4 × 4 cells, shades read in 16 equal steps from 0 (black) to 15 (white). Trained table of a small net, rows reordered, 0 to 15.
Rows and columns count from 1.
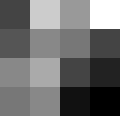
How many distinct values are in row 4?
4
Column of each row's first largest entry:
4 2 2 2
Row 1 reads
4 12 9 15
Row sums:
40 24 24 16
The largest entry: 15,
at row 1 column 4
